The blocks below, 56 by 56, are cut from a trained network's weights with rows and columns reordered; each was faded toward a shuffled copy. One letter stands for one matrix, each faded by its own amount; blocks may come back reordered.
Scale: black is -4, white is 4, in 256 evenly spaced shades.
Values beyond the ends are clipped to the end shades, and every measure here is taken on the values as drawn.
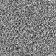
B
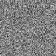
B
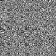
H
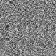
B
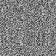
B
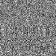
H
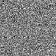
H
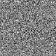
H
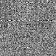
H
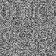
B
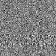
H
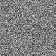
B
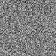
B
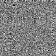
H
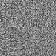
B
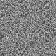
B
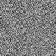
B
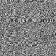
H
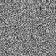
B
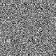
H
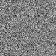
B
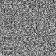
B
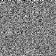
H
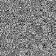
H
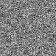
B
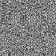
B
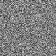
B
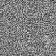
B
